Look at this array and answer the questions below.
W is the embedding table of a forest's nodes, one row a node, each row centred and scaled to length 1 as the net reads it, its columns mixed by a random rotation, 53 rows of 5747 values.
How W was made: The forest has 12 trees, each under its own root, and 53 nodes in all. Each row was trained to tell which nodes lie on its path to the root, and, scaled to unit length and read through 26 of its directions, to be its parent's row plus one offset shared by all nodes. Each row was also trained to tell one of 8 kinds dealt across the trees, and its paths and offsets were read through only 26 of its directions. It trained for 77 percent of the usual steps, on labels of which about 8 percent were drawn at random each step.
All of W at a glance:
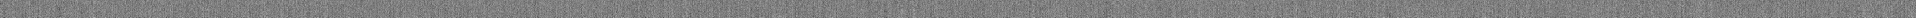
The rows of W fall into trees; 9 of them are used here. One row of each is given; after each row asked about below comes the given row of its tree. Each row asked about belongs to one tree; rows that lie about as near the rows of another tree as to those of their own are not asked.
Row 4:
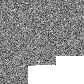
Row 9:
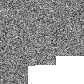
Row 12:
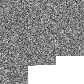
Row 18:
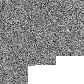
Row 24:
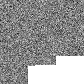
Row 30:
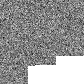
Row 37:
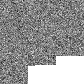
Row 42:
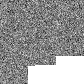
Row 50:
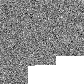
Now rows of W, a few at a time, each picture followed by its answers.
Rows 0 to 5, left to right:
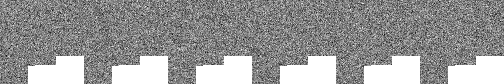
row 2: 18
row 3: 12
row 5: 9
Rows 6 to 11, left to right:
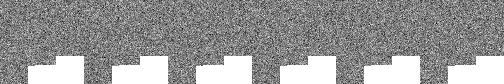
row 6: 9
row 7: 12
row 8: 24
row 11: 12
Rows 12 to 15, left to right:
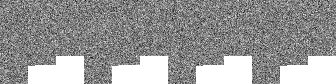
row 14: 50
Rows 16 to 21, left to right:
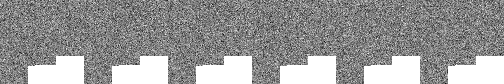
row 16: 30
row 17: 18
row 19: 50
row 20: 9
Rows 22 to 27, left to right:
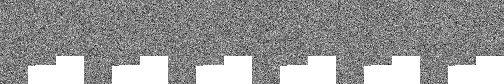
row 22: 50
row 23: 12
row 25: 50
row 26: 18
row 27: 4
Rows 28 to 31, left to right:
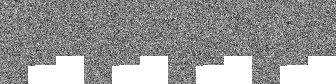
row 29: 24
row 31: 4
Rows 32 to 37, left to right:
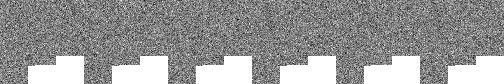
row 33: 12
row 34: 37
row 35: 37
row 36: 42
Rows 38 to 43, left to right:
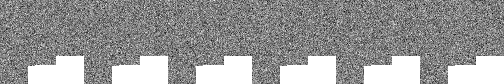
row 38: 24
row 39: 24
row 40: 42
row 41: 24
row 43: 37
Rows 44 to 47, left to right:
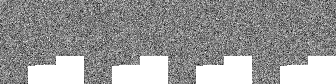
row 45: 9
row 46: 50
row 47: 24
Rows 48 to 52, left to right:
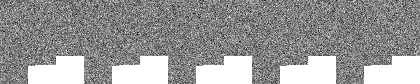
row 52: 12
